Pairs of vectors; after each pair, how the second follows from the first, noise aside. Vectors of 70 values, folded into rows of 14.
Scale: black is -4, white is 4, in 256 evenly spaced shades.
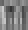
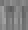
shrunk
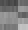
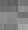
shrunk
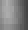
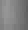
shrunk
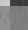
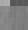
shrunk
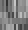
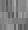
shrunk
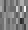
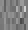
shrunk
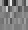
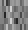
shuffled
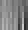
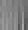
shrunk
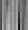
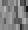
shuffled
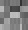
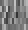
shuffled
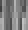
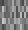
shuffled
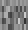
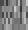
shuffled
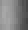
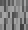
shuffled
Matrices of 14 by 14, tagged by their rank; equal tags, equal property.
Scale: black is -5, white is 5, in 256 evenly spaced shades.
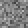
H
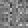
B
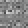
B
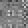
B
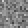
H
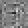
B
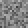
H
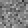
H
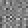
B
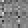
B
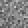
H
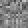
B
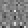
B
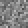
H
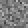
H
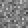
H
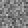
H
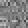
B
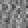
B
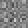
B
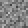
H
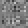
B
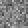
H
